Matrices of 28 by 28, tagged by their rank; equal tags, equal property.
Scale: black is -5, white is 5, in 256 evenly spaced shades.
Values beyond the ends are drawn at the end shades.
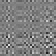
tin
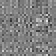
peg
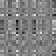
tin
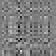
peg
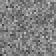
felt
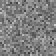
felt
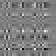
tin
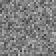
felt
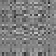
peg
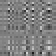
tin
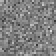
felt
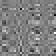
peg
